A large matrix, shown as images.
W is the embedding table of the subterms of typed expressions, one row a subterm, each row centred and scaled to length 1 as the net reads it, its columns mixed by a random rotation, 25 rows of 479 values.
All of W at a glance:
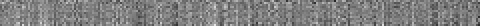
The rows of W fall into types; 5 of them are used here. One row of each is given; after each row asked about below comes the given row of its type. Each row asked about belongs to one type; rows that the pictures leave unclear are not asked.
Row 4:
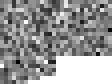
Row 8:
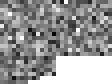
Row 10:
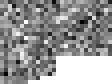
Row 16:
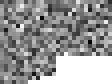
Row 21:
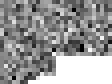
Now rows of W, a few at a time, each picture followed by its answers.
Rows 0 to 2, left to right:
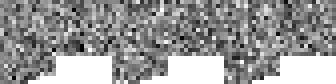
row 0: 21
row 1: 10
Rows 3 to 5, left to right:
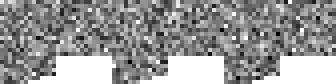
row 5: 8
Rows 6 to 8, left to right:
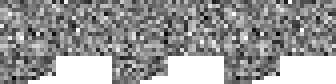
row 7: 8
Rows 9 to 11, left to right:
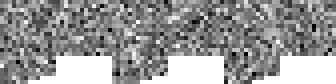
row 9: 4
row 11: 16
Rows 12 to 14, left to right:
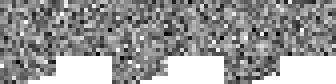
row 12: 4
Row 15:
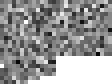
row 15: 4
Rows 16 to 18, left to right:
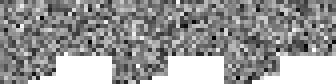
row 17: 4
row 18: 21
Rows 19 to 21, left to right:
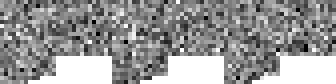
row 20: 8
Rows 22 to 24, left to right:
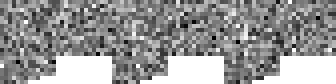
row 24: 8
